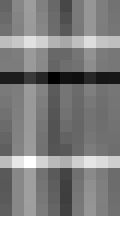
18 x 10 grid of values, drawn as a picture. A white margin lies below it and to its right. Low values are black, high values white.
Rows 4, 7 and 14 stand out from the rest. The centre is the ninth with the lowest average. The middle right is the calmest part. Overall the values sit about 50% of the way up the scale.
